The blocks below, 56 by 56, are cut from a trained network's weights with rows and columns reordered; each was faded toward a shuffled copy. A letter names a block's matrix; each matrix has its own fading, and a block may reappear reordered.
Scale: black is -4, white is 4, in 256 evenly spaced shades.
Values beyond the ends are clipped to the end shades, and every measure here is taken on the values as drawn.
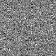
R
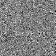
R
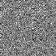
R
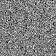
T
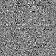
R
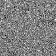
T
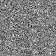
T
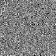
R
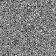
T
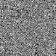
R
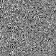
R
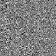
R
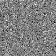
T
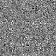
R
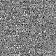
T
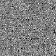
R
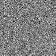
T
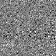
R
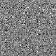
R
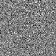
R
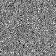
T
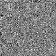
R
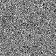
T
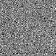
R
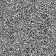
T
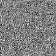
R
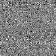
R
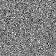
T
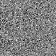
T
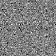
R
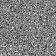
T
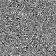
R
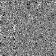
R
